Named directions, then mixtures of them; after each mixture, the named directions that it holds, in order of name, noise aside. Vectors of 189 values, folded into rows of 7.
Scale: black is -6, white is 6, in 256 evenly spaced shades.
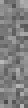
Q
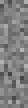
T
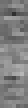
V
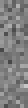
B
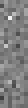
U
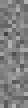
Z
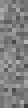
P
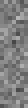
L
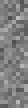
B, L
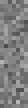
L, Q, T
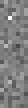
U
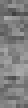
V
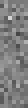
B, P, U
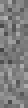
B, T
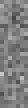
L, Q, T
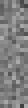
Q, T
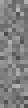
P, Q, Z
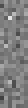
U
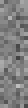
P, Q, U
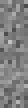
B, U, Z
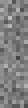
B, P, U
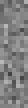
T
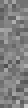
L, P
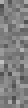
T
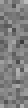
Q, Z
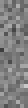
B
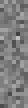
L, Z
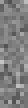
Q, T
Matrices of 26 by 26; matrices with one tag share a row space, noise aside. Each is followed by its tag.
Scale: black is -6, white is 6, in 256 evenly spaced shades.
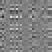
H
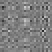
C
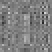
C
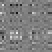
H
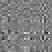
C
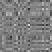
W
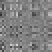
H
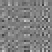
C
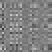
H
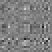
C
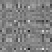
W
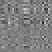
C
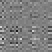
H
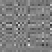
W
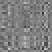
C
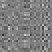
C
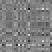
W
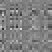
H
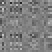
H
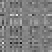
H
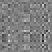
C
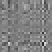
C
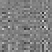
C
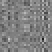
C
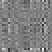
C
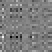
H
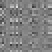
H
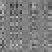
H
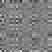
H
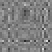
C
